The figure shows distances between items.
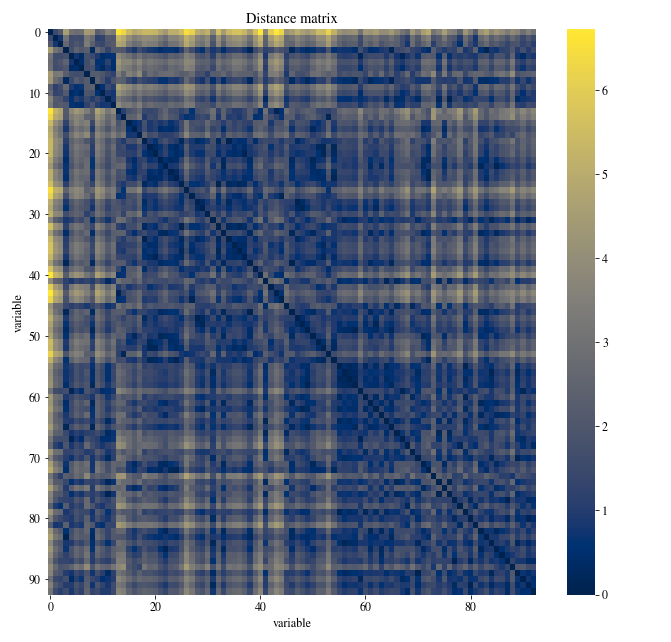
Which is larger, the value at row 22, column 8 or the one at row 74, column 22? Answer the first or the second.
the second
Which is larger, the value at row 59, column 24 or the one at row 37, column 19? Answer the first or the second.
the first
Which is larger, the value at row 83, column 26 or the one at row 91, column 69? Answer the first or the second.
the first
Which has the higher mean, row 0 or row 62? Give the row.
0
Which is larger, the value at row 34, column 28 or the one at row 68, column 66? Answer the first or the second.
the second
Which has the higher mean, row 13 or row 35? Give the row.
13
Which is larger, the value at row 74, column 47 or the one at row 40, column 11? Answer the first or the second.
the second
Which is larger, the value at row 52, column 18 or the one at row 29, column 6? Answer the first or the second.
the second
